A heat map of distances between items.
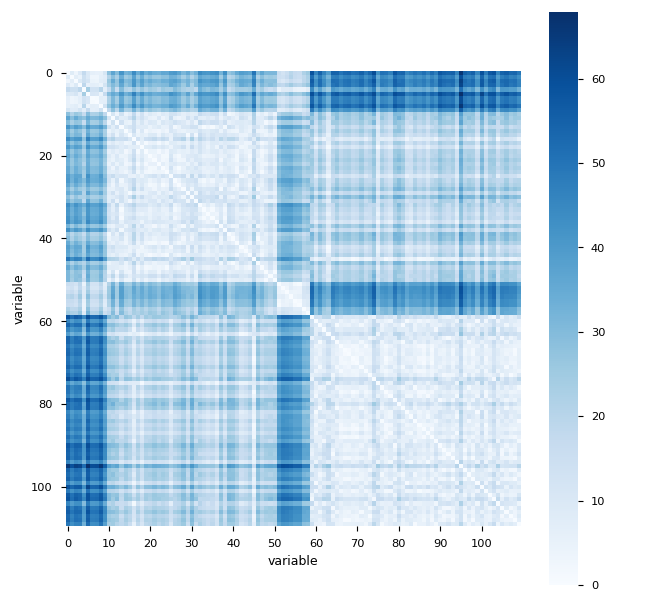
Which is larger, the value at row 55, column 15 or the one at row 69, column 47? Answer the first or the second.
the first
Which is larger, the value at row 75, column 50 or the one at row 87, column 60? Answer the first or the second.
the first
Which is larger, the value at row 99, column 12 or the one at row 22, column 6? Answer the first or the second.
the second
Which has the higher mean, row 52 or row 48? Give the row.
52
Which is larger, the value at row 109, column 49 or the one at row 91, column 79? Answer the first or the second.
the first
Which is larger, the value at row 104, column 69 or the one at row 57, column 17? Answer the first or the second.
the second
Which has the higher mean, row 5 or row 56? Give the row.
5
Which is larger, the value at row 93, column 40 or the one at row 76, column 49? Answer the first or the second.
the first
